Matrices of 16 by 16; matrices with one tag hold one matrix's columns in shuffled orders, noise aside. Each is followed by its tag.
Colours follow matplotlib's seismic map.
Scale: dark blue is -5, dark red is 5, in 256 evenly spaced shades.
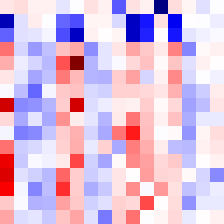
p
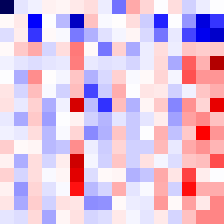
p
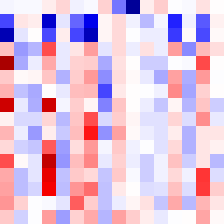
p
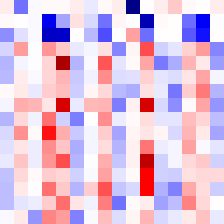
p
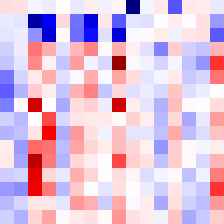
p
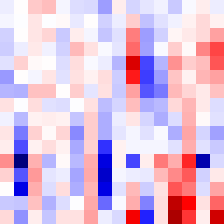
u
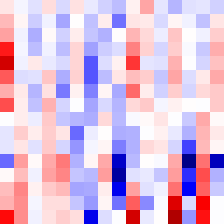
u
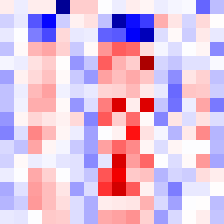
p
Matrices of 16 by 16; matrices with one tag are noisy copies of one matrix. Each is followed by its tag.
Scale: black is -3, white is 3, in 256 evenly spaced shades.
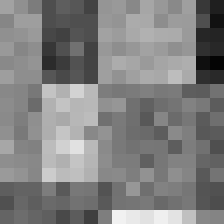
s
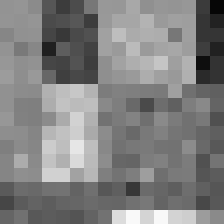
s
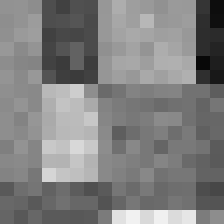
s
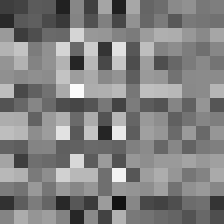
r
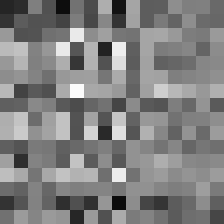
r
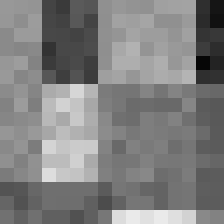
s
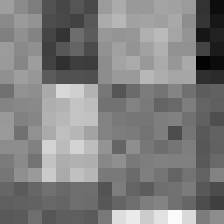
s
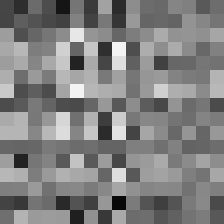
r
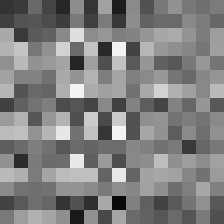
r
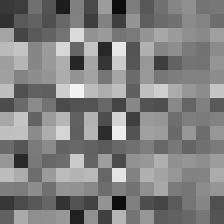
r
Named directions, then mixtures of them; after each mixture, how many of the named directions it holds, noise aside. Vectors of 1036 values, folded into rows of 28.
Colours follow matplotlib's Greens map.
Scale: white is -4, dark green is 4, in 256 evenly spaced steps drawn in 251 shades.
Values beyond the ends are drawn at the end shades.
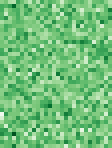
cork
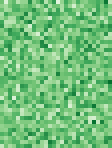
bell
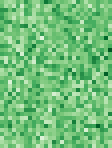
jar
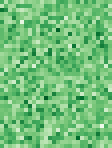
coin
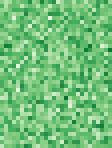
three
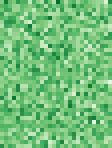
one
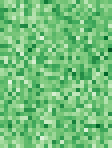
one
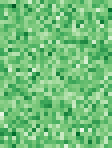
one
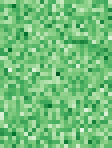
two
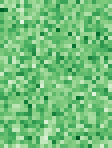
two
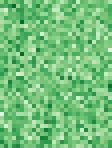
three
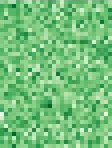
one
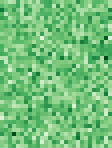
three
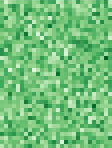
three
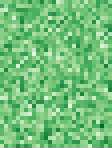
two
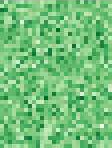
one
